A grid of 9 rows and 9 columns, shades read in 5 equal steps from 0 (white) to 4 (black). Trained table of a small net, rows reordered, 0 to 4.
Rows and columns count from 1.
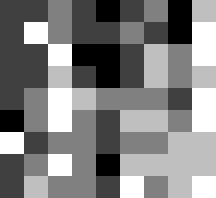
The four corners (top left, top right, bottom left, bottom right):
3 1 3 0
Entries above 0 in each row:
9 7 7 9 7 7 8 8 7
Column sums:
25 19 9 22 30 17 15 20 4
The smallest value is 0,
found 12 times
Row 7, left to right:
0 3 2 2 3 2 2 1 1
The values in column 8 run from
1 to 4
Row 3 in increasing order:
0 0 1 2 3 3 3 4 4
